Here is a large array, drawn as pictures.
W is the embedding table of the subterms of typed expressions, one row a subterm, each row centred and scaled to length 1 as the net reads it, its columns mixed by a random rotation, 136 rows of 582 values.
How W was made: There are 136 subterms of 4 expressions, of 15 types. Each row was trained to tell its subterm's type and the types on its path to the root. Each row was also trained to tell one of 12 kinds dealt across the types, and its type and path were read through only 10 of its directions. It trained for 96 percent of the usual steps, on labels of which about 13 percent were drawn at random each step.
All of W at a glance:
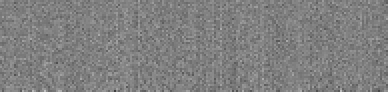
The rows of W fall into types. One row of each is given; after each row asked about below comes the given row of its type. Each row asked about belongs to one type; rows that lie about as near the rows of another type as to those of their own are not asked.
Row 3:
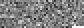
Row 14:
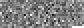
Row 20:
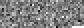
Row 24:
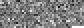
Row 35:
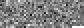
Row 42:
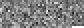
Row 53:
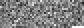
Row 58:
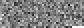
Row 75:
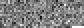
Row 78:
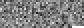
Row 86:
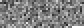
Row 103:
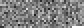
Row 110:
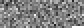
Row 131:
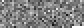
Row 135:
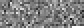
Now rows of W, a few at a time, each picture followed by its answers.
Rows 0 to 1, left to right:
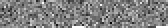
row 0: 24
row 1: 20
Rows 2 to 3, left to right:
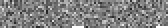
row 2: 131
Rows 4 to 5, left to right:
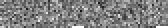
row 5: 58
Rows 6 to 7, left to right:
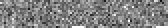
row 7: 14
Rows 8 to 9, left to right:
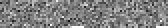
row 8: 110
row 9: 3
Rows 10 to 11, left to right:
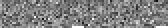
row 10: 42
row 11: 75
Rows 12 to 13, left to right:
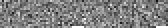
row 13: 75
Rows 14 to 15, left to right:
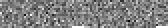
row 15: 131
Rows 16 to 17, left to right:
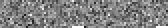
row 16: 14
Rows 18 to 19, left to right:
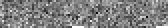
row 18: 58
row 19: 131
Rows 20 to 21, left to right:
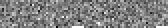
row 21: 3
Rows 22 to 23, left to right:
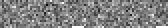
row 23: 24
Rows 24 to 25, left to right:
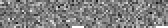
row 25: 24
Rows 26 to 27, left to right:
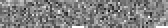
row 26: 103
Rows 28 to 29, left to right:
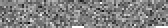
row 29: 110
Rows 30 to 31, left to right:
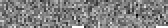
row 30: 20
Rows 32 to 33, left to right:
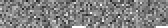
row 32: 75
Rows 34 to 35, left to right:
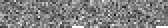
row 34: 78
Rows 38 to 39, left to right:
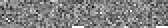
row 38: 20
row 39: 42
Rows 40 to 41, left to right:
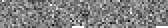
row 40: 131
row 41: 35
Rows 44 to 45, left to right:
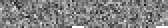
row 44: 58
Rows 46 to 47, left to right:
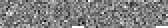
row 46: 135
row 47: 14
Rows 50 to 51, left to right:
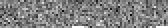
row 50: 24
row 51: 86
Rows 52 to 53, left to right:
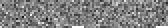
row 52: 14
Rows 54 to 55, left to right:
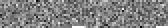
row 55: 20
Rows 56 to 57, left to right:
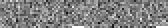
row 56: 103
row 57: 131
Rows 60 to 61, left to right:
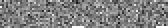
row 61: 20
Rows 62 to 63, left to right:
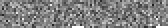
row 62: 20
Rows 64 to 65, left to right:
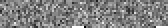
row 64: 110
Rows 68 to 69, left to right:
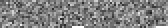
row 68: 58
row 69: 103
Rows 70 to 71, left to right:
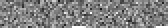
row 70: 75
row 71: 14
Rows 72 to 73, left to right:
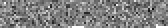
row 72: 103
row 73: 20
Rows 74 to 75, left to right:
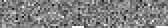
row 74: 14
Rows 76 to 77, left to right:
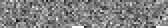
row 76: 103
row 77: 78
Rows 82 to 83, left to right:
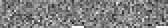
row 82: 42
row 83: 42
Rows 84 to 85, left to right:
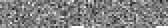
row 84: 14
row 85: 24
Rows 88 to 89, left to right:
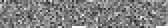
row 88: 42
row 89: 131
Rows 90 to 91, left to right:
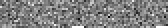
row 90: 53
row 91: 35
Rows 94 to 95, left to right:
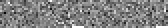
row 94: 24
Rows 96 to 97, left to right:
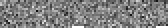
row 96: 103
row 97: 75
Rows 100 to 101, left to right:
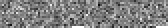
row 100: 135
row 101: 131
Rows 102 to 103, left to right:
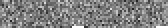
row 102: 131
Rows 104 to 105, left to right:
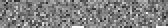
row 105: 35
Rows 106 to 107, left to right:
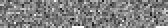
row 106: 135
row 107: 103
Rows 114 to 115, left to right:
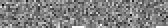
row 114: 53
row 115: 20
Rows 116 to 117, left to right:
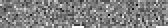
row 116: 42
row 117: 14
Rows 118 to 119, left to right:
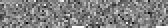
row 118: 35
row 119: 103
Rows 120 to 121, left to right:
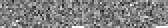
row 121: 110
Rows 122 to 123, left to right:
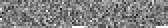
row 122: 42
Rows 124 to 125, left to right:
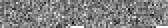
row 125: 58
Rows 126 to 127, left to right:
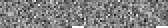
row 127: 35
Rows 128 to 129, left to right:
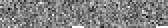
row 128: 24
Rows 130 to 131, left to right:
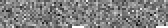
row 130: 78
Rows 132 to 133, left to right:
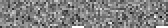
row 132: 42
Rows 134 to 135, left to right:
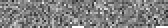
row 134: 24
